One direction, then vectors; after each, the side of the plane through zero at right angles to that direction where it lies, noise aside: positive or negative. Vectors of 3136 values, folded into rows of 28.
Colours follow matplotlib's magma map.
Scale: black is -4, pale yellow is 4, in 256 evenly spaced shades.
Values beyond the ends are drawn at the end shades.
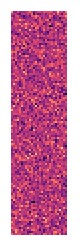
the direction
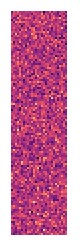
negative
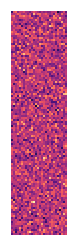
negative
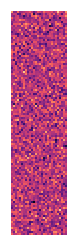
positive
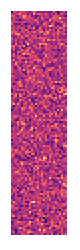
negative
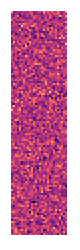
positive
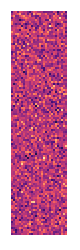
negative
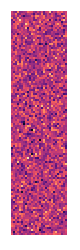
positive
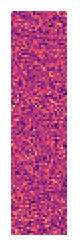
positive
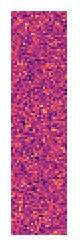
positive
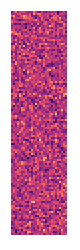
negative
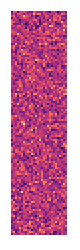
negative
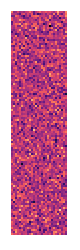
positive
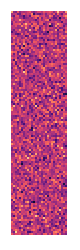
positive
